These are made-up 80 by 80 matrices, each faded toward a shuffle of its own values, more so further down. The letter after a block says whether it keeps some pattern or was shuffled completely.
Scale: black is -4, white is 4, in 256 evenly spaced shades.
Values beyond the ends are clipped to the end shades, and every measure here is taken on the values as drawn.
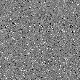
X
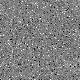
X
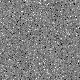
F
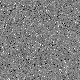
F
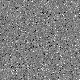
X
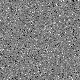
F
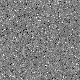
F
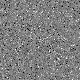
X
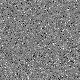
F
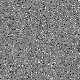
X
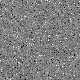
F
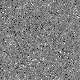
F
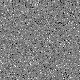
X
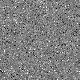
X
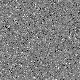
F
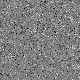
X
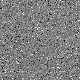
X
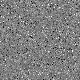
F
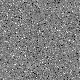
F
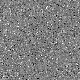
X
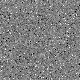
X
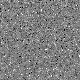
F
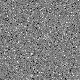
X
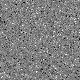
F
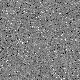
F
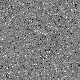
F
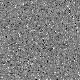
X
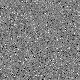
F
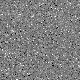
X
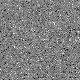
X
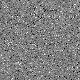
X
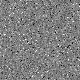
F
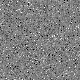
X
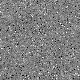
X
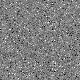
X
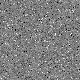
F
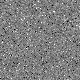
F
